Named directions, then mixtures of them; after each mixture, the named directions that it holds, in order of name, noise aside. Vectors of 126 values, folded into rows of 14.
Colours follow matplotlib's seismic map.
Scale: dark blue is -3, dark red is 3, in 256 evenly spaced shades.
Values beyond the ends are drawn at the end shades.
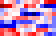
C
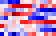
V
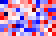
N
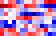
C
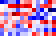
N, V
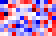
N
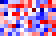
N, V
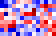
C, N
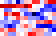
C, V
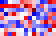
C, N, V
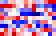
C, N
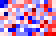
C, N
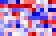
C, N, V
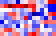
C, N, V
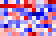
C, N, V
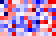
N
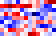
C, V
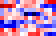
C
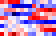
V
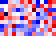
N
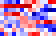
C, V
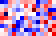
N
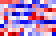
V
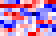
C, V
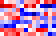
C
